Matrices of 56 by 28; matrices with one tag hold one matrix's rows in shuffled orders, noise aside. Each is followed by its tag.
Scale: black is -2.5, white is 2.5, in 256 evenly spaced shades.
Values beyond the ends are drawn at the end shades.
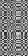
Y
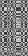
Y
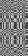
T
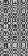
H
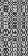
H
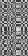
Y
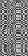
Y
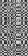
Y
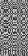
H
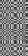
T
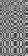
T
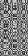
H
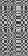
Y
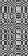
Y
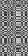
Y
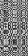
H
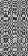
H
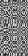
H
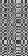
Y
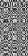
H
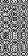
H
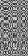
H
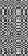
Y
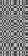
T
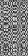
H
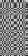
T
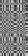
T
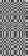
T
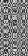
H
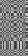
T
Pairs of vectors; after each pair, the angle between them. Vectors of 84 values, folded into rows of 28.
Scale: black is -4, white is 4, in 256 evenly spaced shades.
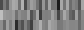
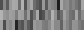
nearly parallel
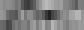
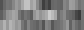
nearly opposite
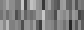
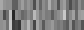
orthogonal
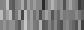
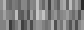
orthogonal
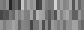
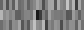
partly opposed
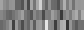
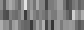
orthogonal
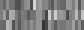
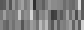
partly opposed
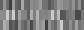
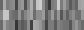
partly aligned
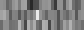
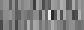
orthogonal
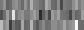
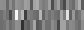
orthogonal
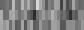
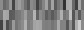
partly opposed
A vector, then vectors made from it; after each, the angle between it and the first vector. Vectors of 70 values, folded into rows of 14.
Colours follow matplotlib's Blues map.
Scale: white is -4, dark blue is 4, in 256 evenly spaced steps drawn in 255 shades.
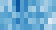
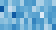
orthogonal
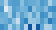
orthogonal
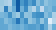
nearly parallel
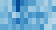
nearly parallel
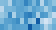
partly aligned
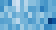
nearly opposite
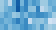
nearly parallel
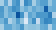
orthogonal
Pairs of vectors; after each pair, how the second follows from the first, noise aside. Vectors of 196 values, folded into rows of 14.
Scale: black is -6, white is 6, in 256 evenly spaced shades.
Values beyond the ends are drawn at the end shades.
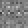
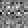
scaled up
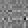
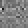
reversed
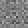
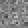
sign-scrambled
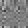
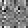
scaled up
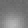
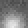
scaled up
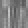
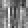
scaled up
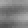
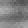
reversed
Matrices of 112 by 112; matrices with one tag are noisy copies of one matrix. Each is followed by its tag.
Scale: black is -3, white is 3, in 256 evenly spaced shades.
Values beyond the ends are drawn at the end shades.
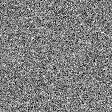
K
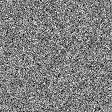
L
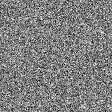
K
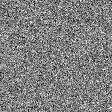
K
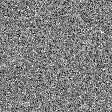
K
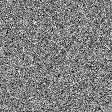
L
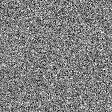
K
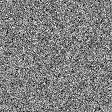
L
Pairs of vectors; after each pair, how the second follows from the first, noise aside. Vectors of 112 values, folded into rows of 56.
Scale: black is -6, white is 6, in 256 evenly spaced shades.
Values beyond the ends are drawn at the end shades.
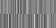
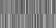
wrapped around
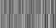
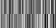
scaled up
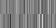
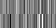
scaled up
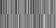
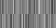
wrapped around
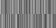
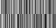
scaled up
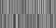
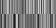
scaled up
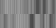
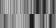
scaled up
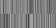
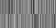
wrapped around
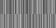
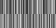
scaled up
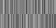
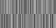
wrapped around
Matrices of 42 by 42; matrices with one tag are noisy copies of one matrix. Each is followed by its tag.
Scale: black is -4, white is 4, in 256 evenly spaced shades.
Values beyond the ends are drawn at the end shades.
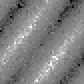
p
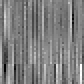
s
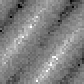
p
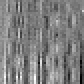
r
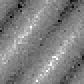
p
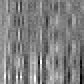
r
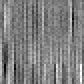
s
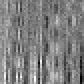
r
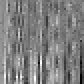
r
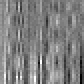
r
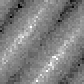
p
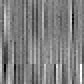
s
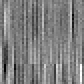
s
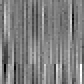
s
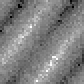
p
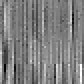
s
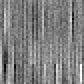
s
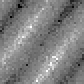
p
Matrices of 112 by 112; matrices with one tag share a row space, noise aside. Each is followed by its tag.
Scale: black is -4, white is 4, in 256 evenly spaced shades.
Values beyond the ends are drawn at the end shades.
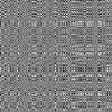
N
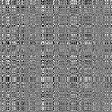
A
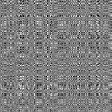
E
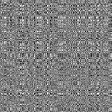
E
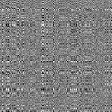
A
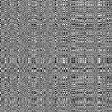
N
